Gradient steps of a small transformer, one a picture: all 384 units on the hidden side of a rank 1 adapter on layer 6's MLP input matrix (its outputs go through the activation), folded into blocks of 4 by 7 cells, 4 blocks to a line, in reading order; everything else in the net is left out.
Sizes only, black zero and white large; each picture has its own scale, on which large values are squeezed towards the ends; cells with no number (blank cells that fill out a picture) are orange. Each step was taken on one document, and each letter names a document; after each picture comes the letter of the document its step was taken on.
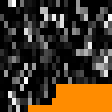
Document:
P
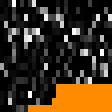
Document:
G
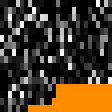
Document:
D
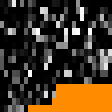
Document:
P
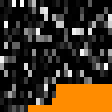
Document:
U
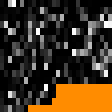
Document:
P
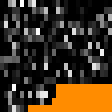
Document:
U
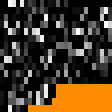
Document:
P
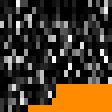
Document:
D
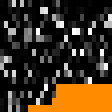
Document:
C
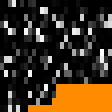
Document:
P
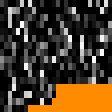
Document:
D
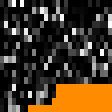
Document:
U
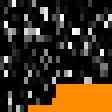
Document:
C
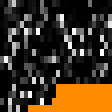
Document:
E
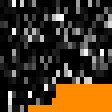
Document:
G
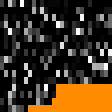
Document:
U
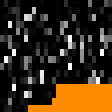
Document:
D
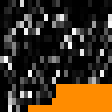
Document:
E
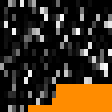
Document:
C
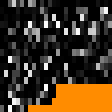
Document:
P
